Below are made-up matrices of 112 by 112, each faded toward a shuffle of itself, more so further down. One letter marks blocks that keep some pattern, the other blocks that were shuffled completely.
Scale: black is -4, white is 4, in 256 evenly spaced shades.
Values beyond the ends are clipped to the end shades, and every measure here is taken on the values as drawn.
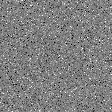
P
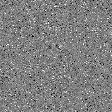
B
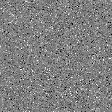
B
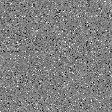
B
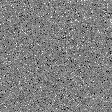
P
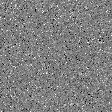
P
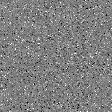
B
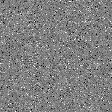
B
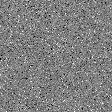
P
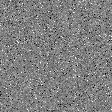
P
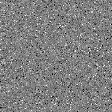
B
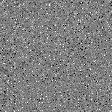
B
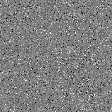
B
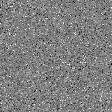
B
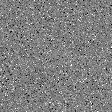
P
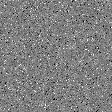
P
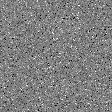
P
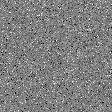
P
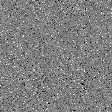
B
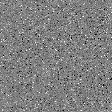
B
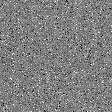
P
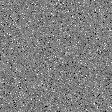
P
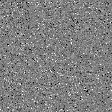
B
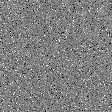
P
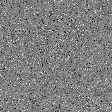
P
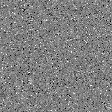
B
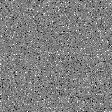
B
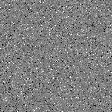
B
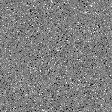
B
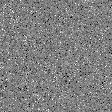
P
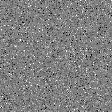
B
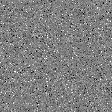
B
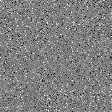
B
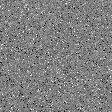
P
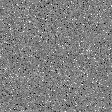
P
